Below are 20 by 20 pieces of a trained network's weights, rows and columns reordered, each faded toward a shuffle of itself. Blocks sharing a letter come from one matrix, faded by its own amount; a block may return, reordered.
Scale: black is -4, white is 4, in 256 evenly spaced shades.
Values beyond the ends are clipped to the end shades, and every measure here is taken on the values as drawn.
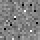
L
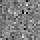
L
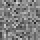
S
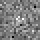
L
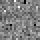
L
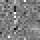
S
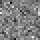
L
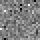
L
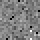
L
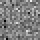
L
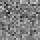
S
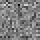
S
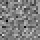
S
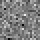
L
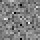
L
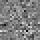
S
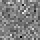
L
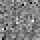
L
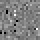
L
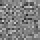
S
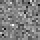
L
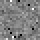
L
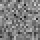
S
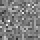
S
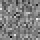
L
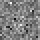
L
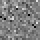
L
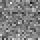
S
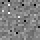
L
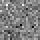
L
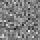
S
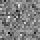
L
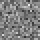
S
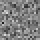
S
